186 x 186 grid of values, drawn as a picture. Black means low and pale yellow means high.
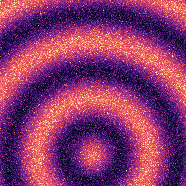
Average level on the scale: 40%. Ninth with the lowest average: bottom middle. Rings: centred on the bottom middle. Odd rows or columns: none.
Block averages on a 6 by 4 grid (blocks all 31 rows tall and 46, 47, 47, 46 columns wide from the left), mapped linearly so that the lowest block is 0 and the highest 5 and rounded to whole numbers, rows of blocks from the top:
3 0 0 3
2 5 5 2
4 0 0 4
1 5 5 1
2 1 1 2
2 1 1 2
